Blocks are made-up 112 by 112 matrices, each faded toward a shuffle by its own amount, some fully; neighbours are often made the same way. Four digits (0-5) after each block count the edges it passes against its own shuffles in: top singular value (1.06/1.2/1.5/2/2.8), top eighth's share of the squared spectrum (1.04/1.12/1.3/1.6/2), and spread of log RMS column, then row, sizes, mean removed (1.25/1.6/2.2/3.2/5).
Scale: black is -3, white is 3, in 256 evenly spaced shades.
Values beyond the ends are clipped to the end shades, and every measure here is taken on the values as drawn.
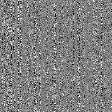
2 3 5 0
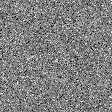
0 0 0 0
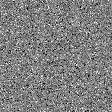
0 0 0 0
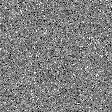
0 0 0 0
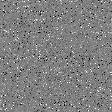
2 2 1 1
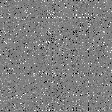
3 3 1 1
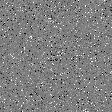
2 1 1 0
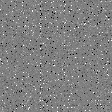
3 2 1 1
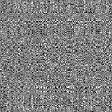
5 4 3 3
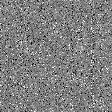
1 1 2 0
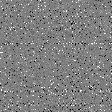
4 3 1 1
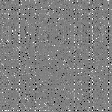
5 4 2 2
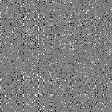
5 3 2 2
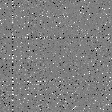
4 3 1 1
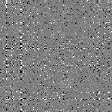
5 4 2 2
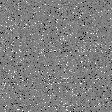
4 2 1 1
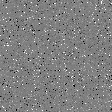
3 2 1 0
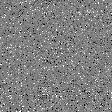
3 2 1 0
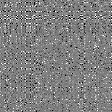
5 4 3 3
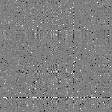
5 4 2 2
